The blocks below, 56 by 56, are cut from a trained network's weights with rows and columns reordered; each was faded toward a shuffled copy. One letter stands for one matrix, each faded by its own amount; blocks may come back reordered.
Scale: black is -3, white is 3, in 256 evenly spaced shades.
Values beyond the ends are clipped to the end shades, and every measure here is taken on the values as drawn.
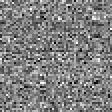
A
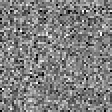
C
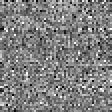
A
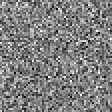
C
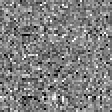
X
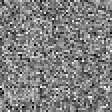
C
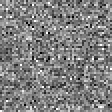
A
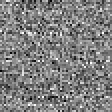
A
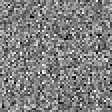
C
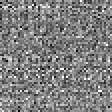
A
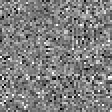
X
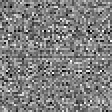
A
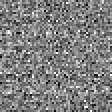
A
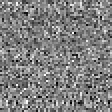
A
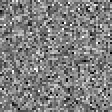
X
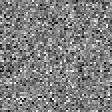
X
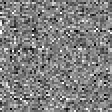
X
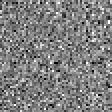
X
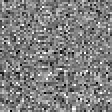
X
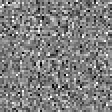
X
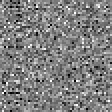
X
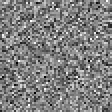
C
